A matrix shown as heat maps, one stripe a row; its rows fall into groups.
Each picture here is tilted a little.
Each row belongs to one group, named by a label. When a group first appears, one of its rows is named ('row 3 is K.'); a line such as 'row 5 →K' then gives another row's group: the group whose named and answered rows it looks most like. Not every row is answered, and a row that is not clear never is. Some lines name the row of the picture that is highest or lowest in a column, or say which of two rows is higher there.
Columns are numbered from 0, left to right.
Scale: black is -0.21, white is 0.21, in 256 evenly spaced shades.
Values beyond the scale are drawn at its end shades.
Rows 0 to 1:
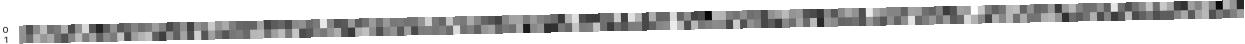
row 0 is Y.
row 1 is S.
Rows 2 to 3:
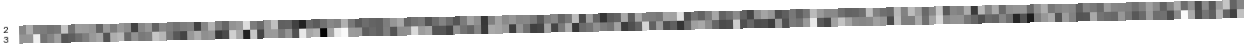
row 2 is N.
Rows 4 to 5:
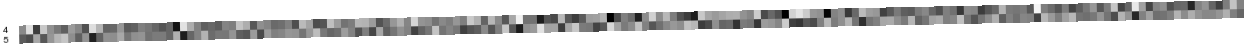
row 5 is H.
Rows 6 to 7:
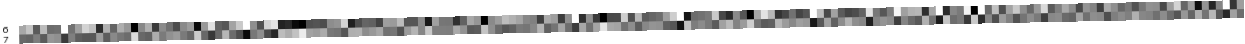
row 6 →N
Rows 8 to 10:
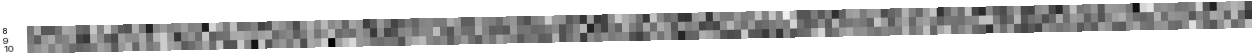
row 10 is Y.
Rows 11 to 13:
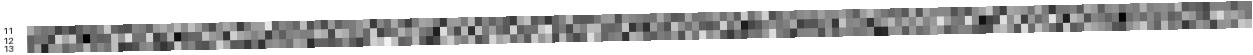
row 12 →H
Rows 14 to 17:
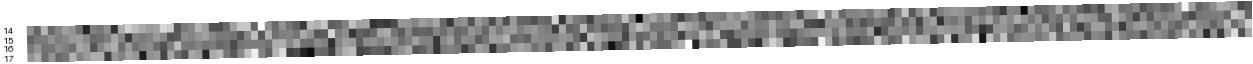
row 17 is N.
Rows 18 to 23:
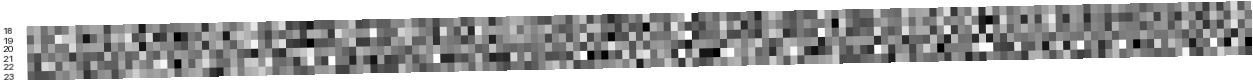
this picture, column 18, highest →22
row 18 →N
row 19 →H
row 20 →N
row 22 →Y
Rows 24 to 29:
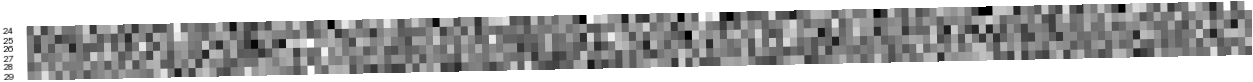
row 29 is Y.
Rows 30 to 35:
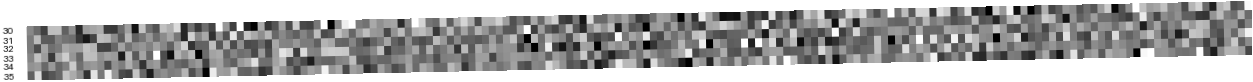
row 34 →N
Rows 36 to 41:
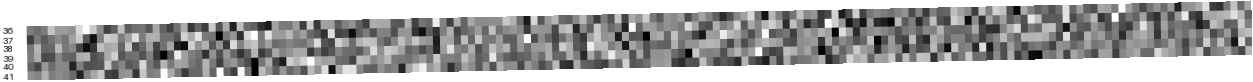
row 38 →H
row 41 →Y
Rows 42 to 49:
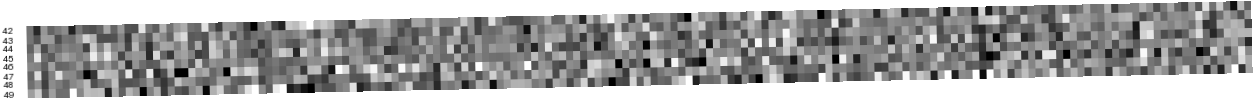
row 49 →N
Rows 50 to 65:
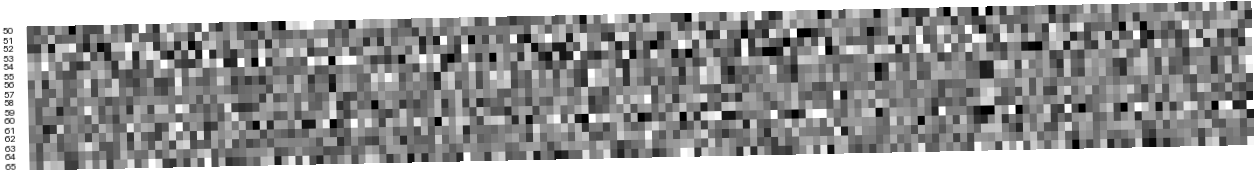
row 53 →S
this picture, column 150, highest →52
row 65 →S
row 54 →Y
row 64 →S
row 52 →H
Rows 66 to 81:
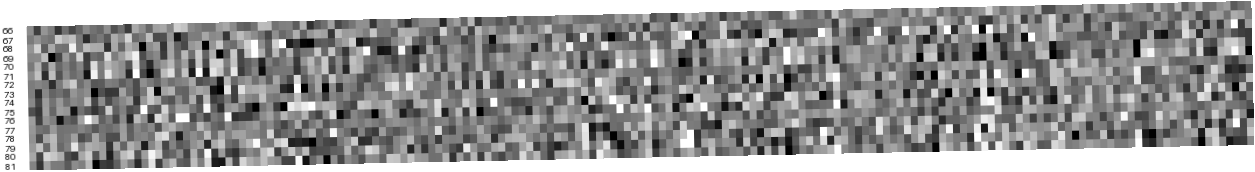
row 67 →H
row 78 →Y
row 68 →N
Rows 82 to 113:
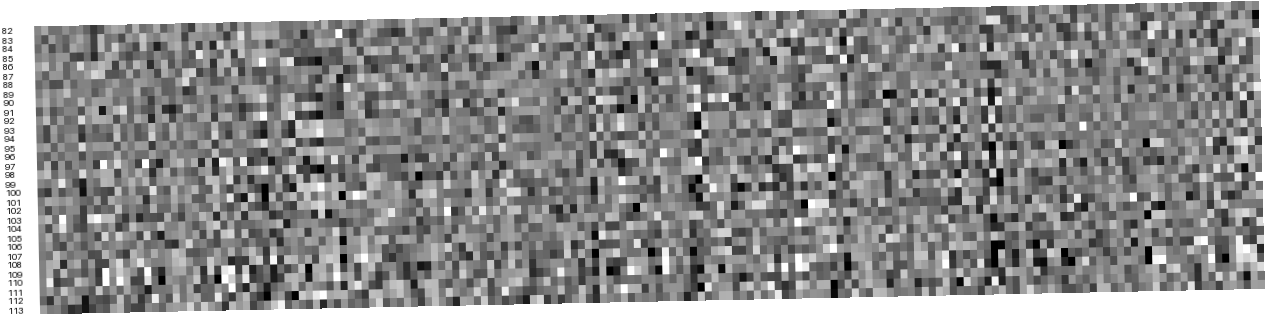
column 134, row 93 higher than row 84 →No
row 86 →N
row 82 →H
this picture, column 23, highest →85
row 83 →Y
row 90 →N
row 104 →S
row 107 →Y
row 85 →H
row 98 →N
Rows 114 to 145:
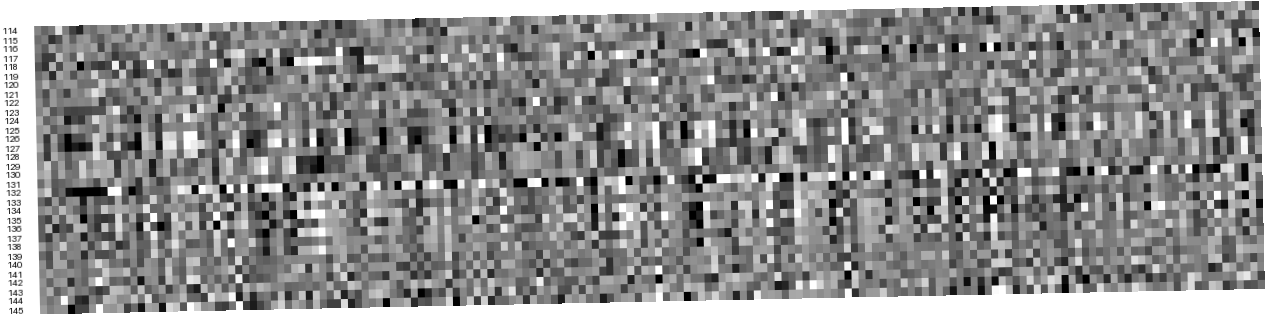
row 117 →Y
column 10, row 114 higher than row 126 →Yes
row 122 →S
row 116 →S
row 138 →Y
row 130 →N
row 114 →S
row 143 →H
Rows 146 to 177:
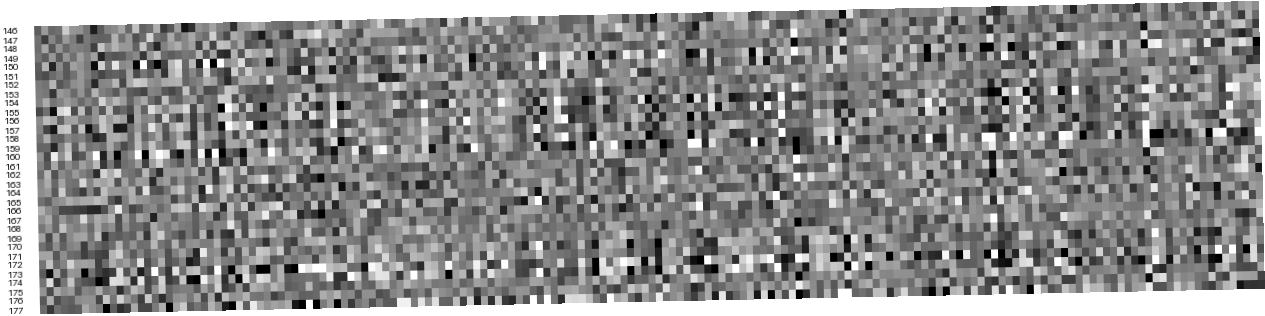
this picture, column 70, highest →177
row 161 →S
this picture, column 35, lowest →173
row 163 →N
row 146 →H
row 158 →H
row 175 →S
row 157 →Y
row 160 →S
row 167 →N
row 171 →H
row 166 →H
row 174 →H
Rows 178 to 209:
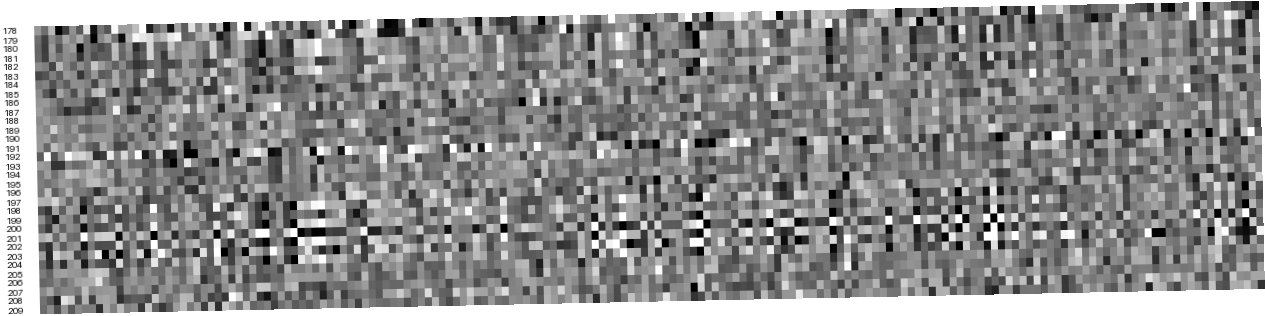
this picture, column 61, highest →199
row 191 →Y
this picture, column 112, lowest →201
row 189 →Y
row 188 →N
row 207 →N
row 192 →H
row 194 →H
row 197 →Y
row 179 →Y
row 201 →N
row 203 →S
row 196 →H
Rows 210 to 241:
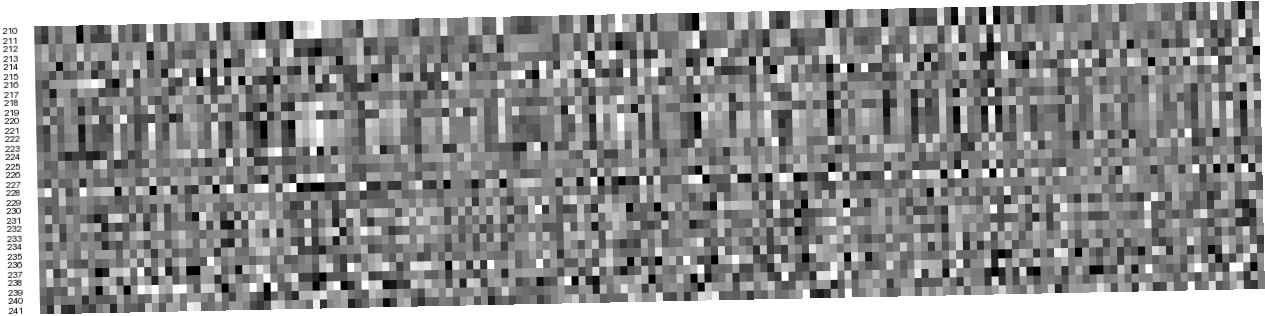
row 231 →H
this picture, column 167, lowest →237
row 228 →N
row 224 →H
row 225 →Y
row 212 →N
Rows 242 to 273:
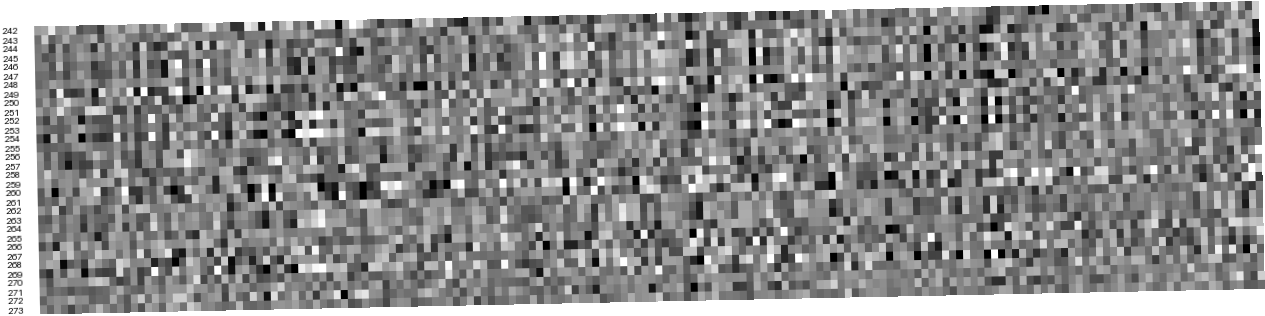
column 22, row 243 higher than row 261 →No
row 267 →S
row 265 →H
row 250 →H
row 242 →Y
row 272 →Y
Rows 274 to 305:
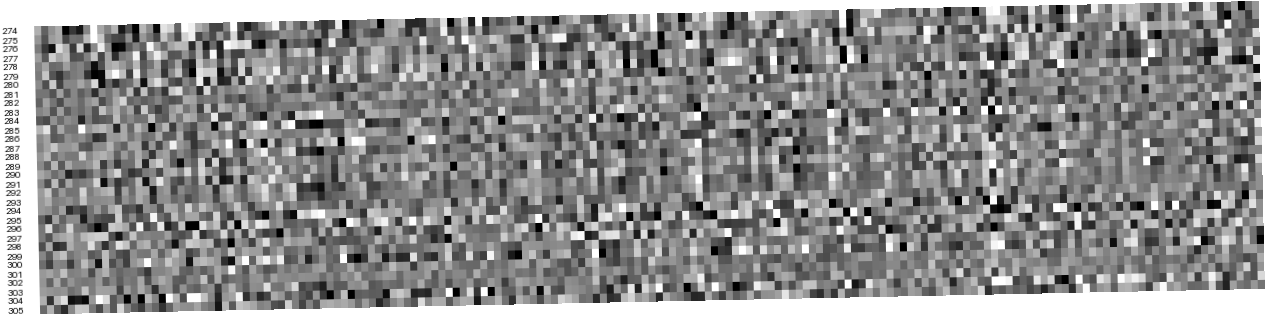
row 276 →Y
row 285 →N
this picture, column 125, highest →285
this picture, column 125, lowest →295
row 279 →H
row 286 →H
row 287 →Y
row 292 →N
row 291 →S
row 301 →Y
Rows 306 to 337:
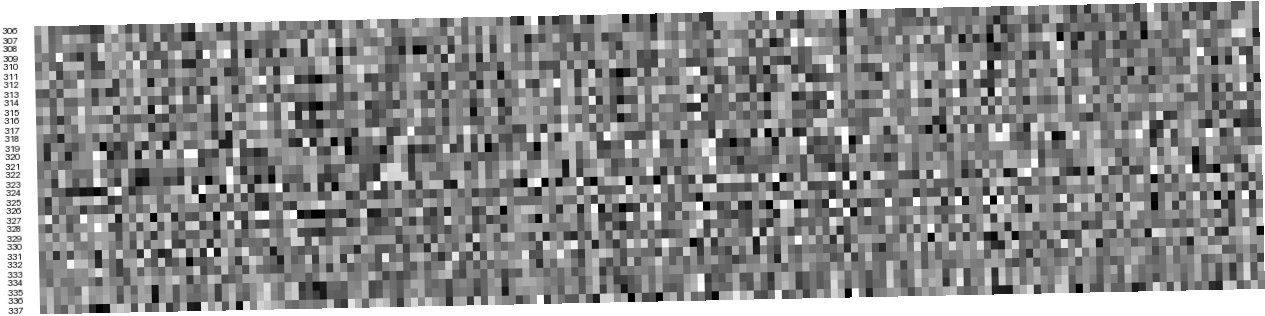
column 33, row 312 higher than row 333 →Yes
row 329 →N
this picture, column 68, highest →322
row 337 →H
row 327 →N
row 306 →H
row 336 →N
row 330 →S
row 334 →Y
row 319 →S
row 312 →N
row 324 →H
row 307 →H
